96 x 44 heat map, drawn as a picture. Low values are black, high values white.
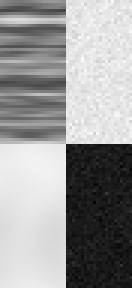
It is made of 2 by 2 panels. Panel 1,1: middling, streaked across, strong in contrast. Panel 1,2: very high, fine-grained, faint in contrast. Panel 2,1: very high, smooth, faint in contrast. Panel 2,2: very low, fine-grained, faint in contrast.
